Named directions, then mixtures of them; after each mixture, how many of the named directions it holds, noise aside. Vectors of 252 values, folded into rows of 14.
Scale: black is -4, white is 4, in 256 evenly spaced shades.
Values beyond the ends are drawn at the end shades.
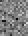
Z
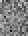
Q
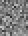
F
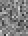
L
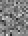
three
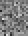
three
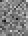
three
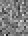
one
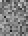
one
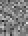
three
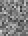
two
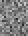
three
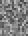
three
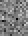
one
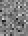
two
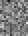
three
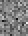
two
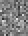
two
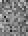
one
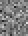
three
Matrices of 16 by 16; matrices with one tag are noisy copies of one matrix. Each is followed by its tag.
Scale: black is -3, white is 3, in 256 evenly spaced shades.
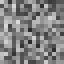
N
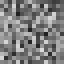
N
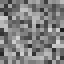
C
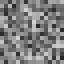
C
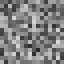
C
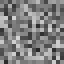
C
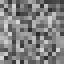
N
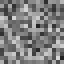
C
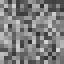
N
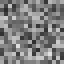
C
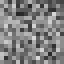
N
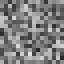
C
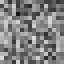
N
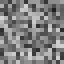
C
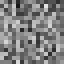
N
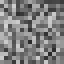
N
